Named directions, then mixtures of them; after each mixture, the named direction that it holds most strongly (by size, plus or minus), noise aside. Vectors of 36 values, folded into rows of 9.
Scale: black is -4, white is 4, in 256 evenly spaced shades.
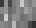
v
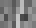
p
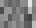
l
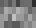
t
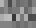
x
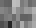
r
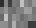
v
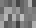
t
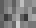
p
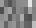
l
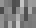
p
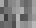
p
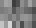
r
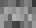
t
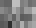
r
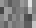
l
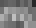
t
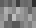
t
